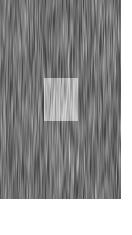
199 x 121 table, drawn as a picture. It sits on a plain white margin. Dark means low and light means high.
Grain: streaks running down. Slope: none. Ninth with the highest average: centre. Odd patch: higher, in the centre.
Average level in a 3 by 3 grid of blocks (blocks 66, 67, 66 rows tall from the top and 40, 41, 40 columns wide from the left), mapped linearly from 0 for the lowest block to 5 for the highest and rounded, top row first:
1 0 1 | 1 5 0 | 0 1 0
